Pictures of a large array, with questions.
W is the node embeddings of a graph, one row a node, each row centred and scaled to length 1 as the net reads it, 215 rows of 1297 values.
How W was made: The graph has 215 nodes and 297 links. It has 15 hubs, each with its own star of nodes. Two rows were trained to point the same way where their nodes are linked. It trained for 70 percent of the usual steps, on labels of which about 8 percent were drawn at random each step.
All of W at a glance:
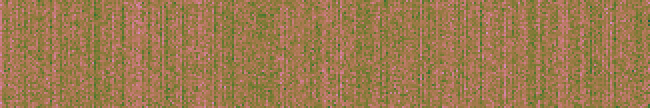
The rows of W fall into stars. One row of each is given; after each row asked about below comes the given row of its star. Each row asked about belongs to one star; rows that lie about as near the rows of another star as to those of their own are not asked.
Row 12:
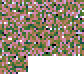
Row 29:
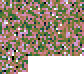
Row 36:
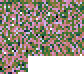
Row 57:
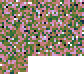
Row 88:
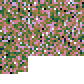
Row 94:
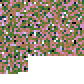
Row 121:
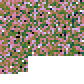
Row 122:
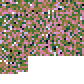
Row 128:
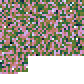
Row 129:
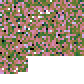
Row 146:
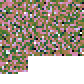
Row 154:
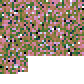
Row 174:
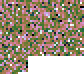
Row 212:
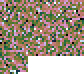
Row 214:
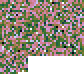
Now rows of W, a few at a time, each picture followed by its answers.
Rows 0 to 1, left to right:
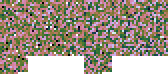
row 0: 29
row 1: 214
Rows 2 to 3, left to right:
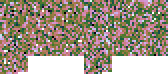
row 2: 154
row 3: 214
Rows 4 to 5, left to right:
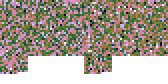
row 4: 36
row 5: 154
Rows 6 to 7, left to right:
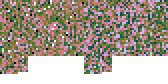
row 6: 88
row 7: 154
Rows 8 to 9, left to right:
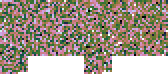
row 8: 122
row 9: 146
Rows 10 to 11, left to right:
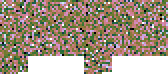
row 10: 146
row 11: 214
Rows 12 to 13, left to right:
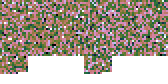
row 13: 129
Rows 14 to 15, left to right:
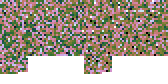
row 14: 57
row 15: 154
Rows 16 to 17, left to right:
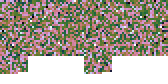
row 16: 146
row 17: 29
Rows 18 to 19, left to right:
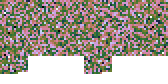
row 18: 94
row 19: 94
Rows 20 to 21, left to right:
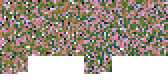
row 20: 88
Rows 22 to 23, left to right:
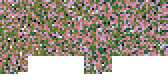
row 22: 94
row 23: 29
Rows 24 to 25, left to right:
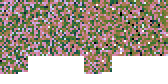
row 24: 94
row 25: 128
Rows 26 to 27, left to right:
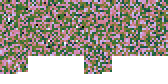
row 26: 36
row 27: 214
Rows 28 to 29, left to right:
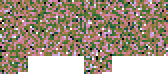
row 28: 12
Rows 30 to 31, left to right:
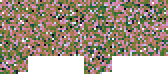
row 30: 212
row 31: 174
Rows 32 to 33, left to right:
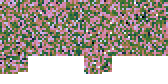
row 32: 146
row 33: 29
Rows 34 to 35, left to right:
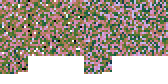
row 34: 94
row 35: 29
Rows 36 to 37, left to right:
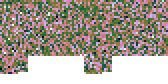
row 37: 29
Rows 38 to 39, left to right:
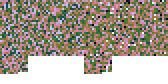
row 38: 36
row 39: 214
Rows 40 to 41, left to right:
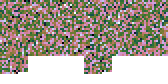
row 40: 29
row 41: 57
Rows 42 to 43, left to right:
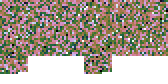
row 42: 212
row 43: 214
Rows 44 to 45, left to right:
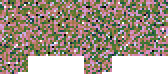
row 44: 128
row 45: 57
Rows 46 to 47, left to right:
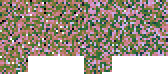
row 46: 12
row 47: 57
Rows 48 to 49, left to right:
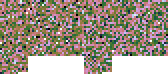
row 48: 214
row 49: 121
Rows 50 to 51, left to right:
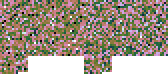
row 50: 94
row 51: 57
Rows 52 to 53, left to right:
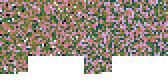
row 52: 212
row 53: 174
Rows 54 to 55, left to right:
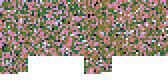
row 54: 12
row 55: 174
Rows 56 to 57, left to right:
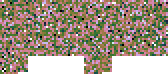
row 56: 29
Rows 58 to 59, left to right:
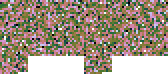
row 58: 214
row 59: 214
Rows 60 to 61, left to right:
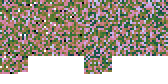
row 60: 88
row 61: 121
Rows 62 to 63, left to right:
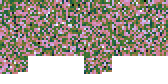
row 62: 129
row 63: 36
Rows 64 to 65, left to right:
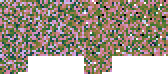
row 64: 57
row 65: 57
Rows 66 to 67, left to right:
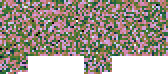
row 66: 146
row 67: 122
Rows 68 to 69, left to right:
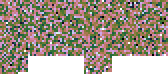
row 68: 121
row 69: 29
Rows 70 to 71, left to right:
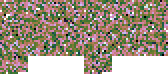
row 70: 212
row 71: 122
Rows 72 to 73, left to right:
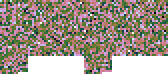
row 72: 36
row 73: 146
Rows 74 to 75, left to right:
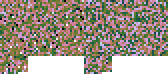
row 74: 94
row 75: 88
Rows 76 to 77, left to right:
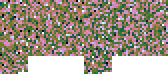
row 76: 214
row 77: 94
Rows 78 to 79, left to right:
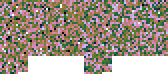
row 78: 154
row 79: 29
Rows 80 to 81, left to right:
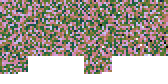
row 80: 12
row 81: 174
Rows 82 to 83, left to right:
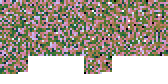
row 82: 57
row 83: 88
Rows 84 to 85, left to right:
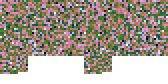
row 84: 94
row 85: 121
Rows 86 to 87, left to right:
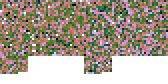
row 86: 57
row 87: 88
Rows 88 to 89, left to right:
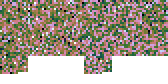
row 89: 12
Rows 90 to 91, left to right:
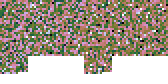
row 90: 29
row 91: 94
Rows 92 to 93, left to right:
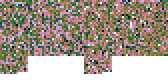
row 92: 122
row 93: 214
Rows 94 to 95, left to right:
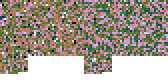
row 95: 214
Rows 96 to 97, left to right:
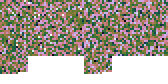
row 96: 57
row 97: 121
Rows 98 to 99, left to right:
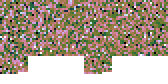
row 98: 154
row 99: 121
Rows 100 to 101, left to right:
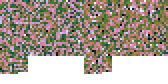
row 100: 214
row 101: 154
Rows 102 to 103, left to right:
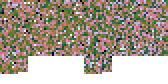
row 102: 57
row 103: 88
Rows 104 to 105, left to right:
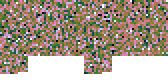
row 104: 154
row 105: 94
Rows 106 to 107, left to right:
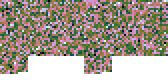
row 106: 88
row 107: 146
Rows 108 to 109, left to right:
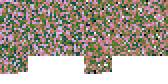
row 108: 122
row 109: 88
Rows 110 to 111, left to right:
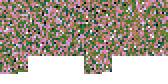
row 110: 214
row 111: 36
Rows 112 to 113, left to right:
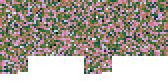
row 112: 12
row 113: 88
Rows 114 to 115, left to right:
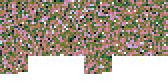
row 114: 36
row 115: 129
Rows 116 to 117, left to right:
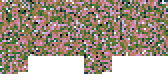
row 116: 88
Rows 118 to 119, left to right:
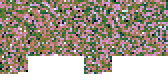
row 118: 29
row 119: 88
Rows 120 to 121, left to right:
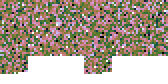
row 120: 36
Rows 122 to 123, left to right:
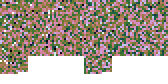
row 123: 174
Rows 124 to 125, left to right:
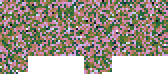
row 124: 57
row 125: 121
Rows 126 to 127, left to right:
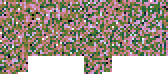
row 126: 174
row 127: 57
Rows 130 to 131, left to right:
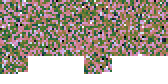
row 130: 12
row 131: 29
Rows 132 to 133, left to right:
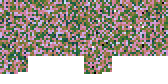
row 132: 129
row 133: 36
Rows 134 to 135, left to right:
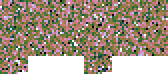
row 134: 174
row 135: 94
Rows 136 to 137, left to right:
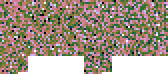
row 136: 121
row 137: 12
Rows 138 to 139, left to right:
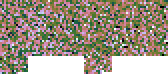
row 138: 129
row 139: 122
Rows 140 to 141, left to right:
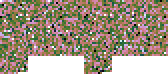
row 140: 122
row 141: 122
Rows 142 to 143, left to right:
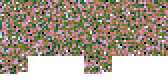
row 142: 154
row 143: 122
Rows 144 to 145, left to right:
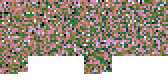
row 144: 121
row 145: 146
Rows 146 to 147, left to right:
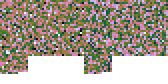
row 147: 122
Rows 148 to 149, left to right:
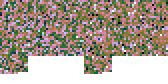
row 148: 128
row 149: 29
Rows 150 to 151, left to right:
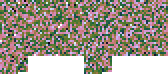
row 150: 29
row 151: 94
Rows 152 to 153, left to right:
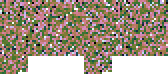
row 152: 57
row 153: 214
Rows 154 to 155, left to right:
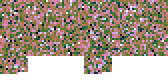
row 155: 154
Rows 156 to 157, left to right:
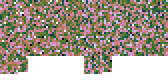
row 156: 129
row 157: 129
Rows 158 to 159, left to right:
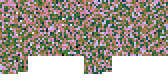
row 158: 146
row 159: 94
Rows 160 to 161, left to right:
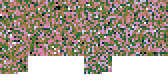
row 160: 122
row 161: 88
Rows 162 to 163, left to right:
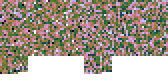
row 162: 94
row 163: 128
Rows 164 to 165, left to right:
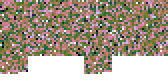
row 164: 146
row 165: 36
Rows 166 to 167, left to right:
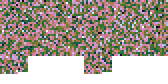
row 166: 128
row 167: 174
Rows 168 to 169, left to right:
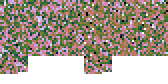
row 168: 154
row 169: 214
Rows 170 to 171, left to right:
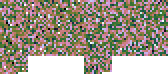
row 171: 57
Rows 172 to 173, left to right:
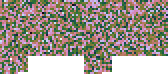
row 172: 154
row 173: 146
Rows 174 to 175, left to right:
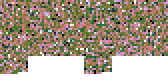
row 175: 88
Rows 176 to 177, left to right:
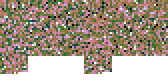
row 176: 36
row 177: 36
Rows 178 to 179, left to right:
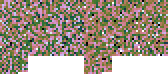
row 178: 121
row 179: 128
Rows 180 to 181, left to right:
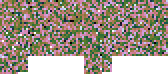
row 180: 174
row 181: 129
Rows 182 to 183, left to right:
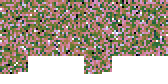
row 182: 12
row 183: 57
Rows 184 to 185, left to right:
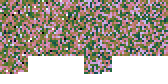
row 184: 154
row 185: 212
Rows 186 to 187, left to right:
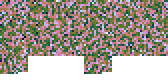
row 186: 94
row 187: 212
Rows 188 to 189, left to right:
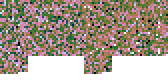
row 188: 36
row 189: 128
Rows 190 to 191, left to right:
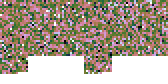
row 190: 174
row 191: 29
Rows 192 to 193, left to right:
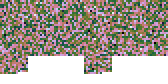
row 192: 36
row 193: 12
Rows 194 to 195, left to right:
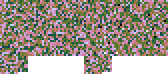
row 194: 128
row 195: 36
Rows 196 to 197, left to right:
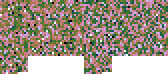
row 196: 174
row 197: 29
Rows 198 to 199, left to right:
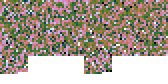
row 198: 154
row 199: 36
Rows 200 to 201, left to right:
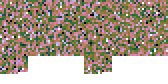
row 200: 154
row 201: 212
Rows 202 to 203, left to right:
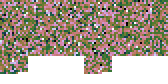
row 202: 212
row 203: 129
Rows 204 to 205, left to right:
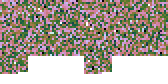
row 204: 121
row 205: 12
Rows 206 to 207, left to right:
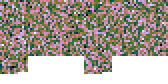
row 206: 174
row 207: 214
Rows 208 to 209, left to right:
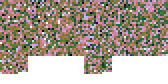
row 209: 121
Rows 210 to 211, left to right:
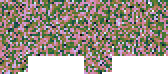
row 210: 57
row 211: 122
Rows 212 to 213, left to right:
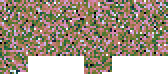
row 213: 121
